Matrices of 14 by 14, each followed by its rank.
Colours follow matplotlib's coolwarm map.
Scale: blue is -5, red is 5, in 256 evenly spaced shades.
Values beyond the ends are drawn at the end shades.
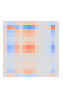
one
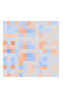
three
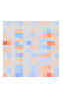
two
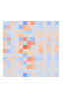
three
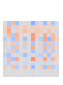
two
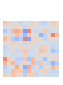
three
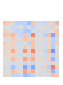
two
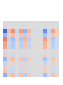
one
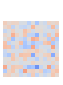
three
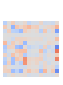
three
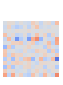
three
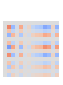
one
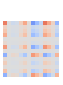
one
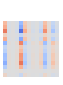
one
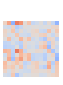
three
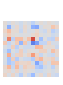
three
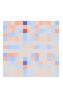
two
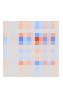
one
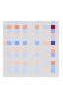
one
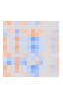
two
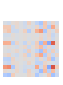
two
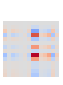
one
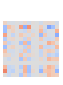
two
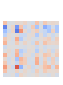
two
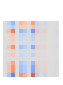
one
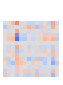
three
